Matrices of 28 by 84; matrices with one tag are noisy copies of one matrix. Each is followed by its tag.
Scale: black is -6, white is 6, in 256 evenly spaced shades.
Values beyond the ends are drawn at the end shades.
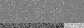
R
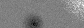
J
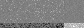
R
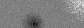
J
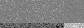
R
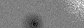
J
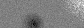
J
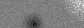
J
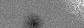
J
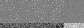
R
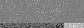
R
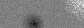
J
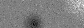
J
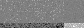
R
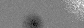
J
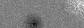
J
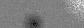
J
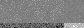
R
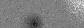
J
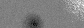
J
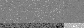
R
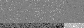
R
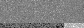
R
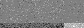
R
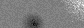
J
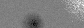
J
